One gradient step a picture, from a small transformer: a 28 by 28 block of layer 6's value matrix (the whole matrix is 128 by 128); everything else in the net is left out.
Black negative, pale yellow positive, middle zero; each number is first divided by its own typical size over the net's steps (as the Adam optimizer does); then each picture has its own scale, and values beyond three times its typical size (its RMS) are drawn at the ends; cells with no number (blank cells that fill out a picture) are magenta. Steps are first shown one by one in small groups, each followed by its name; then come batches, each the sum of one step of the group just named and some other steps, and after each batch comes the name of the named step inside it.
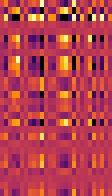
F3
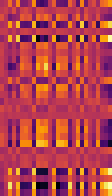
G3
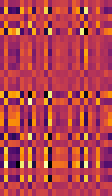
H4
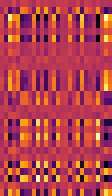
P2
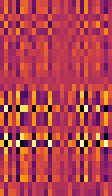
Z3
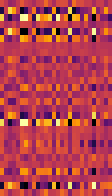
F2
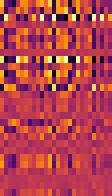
F3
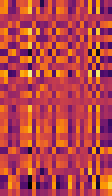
G3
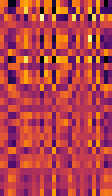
F3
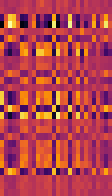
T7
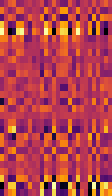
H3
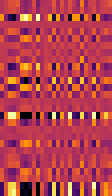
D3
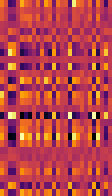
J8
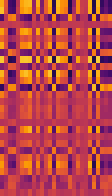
H3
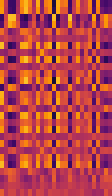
T7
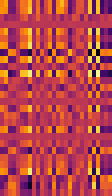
D3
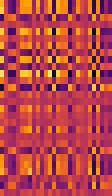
H3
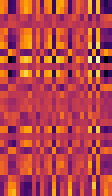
D3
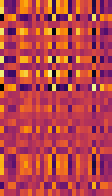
H3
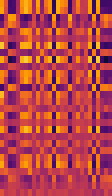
T7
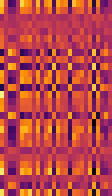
J8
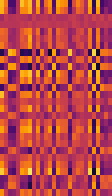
J8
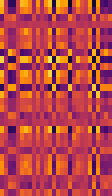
J8
